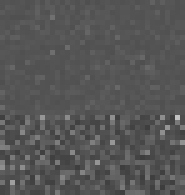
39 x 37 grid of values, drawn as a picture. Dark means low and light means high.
Grain: fine. Histogram: skewed, a long tail of high values. Seam: horizontal, 60% of the way down, the top part calmer. Mirror symmetry: none. Stripes: none.
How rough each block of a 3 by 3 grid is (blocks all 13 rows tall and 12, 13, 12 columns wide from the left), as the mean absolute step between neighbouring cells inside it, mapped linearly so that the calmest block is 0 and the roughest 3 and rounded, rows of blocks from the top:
0 0 0 | 1 1 1 | 3 2 2
